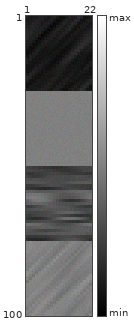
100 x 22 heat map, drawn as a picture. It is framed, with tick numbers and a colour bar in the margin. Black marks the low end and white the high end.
It is made of 4 by 1 panels. Panel 1,1: very low, slanting up to the right, faint in contrast. Panel 2,1: middling, flat. Panel 3,1: low, streaked across. Panel 4,1: middling, slanting up to the right, faint in contrast.
